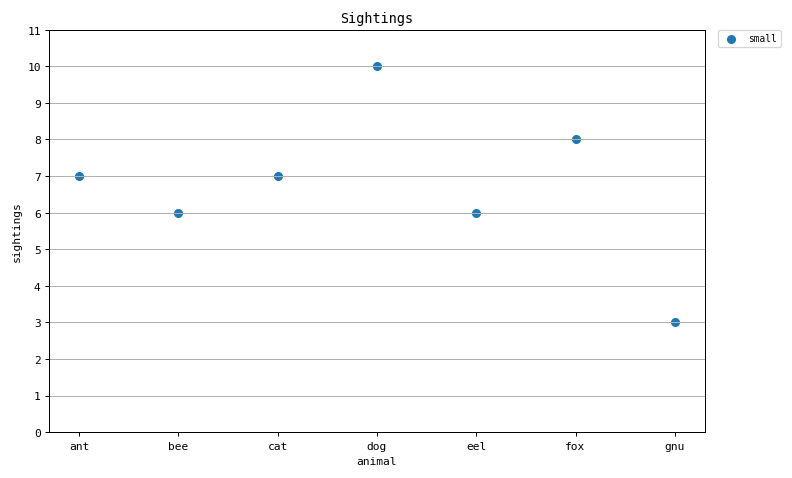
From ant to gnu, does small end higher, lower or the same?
lower
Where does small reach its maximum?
dog
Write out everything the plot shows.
Title: Sightings
x-axis: animal, ticks ant bee cat dog eel fox gnu
y-axis: sightings, ticks 0 1 2 3 4 5 6 7 8 9 10 11
Legend: small
Values:
small: 7 6 7 10 6 8 3
